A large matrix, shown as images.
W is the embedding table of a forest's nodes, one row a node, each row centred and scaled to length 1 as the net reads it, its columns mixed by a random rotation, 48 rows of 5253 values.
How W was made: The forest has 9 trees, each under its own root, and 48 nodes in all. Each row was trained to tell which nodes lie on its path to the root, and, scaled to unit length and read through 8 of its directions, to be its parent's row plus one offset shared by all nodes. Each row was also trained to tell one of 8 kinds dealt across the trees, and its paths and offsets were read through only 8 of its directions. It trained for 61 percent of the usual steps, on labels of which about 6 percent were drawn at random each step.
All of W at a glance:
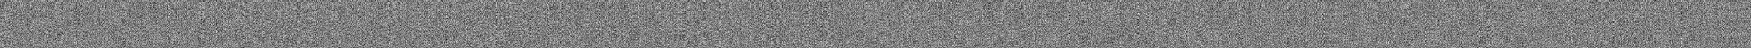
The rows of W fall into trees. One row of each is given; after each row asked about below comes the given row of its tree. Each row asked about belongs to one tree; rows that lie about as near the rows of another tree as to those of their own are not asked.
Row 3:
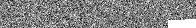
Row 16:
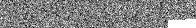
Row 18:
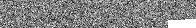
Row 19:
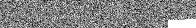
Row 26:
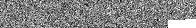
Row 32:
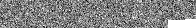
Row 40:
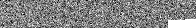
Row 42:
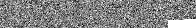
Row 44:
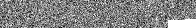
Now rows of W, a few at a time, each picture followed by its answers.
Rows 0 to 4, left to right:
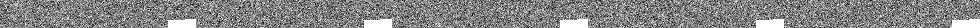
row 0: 42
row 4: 40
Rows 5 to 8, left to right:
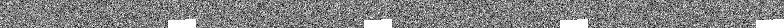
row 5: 16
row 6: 26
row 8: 26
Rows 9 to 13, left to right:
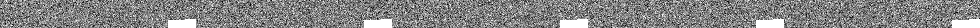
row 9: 44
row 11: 16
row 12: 19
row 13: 26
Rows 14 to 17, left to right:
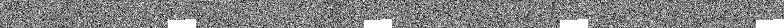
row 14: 18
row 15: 19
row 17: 16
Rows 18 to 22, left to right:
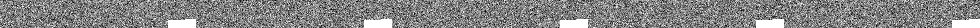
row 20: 44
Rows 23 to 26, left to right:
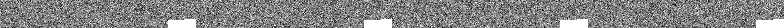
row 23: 19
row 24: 44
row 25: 42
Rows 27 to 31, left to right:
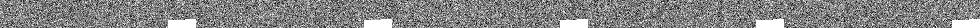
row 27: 40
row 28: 19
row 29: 42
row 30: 40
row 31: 18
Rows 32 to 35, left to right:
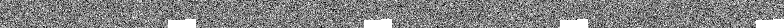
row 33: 19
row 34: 40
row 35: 18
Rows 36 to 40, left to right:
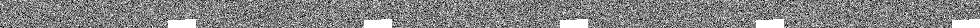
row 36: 18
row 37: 40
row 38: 42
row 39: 32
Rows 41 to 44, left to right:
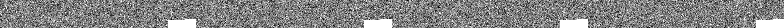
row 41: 42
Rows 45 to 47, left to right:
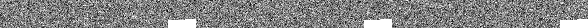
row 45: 32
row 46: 42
